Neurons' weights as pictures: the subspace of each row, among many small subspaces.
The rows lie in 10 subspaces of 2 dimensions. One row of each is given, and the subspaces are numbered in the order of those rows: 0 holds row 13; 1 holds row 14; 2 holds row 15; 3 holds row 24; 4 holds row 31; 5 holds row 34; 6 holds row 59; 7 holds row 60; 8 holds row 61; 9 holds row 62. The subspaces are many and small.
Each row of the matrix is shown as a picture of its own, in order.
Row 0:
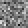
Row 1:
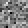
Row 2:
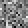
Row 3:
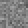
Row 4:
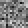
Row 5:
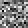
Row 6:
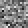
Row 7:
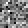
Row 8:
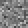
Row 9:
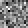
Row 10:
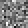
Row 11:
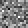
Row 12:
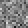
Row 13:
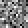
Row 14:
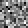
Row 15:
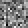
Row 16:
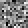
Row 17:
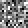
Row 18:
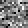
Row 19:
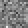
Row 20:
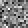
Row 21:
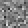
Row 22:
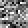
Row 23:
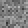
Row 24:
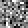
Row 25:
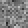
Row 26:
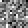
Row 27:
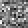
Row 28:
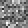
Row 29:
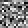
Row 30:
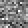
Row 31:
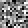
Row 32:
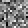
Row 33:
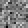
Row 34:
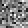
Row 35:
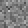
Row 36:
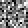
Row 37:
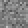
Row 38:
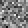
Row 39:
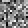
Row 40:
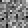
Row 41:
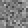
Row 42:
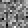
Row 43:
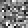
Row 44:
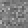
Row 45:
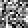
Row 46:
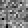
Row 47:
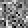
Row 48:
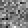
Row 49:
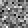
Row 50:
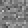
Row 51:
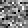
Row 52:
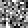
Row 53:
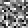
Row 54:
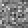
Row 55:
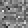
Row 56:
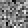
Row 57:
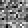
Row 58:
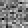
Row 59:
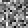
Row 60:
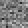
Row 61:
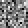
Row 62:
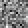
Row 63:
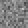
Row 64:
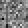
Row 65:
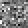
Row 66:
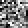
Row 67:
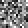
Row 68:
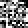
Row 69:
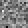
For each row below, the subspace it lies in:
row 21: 2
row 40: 6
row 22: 3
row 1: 1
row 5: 7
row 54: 5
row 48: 3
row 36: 8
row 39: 6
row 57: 2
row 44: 5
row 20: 0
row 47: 9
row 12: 1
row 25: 3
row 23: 3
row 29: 7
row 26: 6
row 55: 2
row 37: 9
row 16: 4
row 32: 6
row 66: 8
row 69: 9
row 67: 0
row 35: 1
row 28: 3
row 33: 1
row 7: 1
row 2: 9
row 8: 0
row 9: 1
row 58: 7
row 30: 4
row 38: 0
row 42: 6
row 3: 7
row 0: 5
